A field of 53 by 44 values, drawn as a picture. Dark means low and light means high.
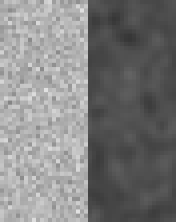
It is made of 1 by 2 panels. Panel 1,1: high, fine-grained. Panel 1,2: low, blotchy, faint in contrast.
